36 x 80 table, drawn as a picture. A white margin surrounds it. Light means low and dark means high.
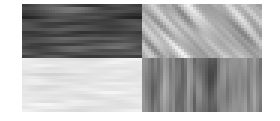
The table splits into 2 rows of 2 panels. Panel 1,1: high, streaked across. Panel 1,2: low, slanting down to the right. Panel 2,1: very low, streaked across, faint in contrast. Panel 2,2: middling, streaked downward.
